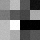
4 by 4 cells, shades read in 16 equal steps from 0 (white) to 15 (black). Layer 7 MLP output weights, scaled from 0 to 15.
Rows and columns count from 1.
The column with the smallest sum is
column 2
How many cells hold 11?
2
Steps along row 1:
down up up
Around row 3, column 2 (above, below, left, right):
10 5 4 15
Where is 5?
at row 2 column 4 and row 4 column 2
